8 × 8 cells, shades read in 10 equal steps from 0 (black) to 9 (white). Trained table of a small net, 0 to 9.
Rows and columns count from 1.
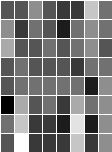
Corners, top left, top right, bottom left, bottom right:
3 4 3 5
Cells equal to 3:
15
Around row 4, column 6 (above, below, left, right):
4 4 3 4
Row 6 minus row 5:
-3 2 -1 0 -2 2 3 0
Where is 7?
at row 1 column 7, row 7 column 2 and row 8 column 6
